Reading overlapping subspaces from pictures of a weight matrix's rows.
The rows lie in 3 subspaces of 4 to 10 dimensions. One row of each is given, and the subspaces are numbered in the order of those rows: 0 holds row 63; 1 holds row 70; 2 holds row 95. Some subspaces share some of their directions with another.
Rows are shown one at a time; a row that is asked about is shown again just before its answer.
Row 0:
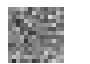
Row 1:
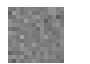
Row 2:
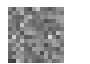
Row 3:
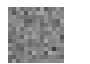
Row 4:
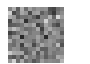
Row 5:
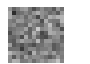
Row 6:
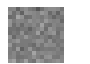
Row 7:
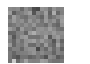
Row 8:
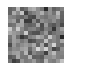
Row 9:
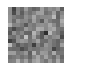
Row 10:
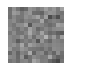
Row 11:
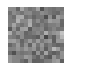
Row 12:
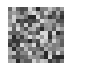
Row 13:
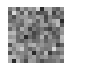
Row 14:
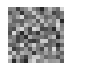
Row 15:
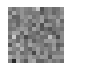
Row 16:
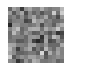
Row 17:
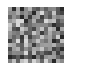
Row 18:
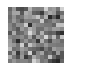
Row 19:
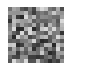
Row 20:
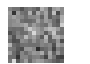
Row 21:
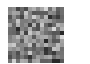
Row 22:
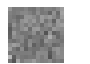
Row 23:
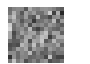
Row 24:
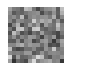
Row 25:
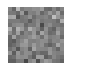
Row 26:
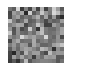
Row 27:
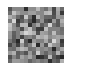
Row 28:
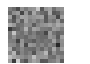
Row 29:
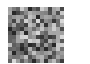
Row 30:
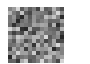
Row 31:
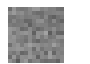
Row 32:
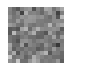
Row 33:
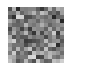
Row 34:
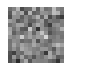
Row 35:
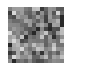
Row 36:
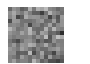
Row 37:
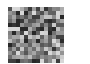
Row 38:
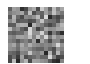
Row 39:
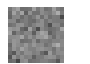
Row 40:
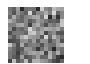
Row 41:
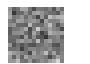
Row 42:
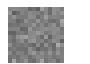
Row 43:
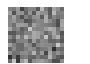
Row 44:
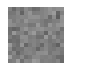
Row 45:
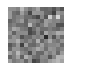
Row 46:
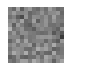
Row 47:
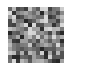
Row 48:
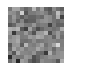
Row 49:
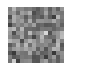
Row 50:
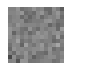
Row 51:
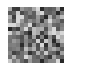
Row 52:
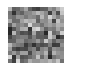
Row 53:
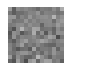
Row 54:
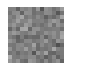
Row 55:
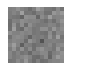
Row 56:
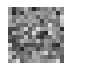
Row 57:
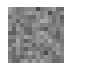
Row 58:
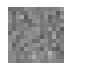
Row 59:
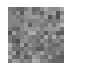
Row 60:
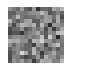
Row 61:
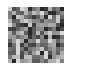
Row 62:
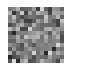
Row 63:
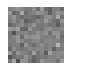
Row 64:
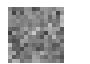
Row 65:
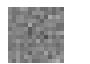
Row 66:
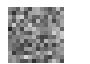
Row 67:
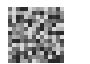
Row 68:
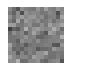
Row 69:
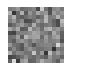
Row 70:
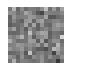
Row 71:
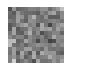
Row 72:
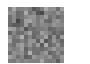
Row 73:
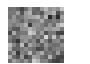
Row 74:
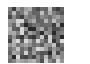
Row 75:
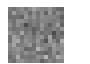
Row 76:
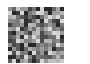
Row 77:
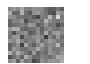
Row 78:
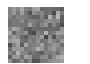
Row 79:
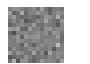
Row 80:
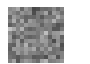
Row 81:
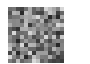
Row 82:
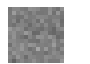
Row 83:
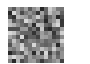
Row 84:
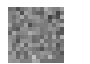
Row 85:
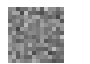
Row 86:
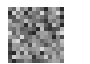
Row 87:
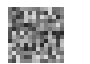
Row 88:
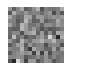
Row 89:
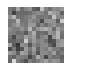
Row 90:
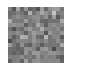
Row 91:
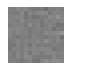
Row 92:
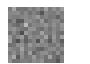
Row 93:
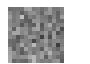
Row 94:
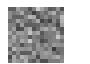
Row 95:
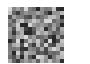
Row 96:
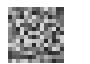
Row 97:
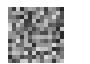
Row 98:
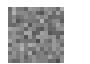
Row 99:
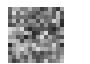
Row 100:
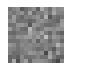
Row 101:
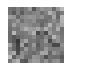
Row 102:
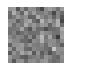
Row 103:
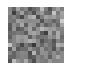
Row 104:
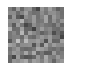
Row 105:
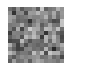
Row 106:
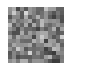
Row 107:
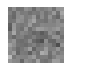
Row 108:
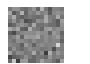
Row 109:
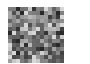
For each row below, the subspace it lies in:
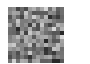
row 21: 1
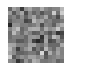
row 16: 2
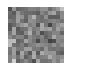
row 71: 2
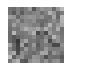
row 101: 2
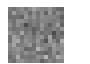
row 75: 1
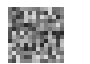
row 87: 1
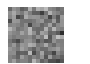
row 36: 2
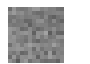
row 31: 2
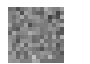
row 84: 2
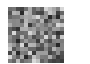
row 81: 0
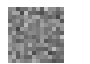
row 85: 1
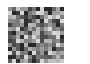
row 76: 0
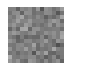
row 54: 1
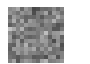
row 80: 1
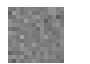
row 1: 0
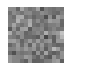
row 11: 1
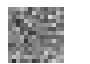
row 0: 1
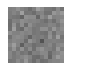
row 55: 2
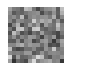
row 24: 2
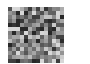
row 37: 1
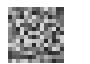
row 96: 1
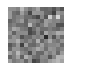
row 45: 0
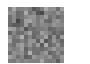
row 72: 1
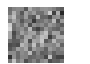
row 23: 2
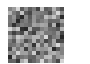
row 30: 1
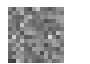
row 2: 2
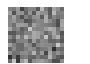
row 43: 1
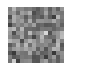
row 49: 1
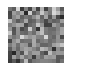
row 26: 0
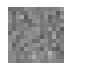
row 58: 2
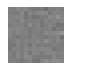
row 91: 1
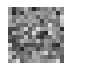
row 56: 0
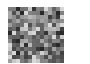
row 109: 0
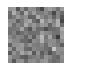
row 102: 2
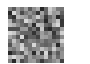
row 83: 0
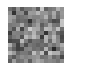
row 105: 1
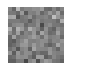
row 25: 2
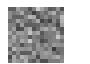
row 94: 2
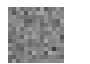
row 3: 1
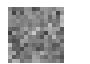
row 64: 0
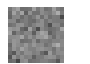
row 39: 0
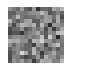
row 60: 2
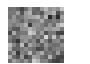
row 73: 0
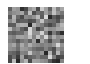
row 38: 0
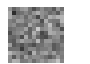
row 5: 0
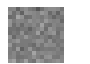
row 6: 2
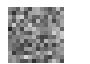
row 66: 1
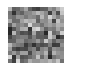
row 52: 2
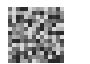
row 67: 2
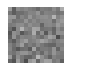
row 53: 2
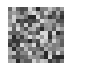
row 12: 2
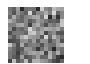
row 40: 0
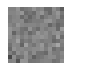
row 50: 1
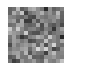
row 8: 1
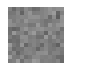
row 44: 0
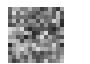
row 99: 1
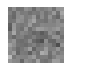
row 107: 2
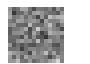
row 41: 0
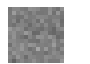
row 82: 1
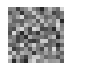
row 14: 2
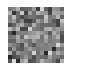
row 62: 0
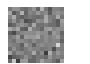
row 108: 0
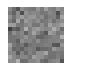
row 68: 1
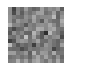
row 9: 1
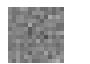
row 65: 0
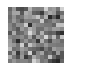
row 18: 0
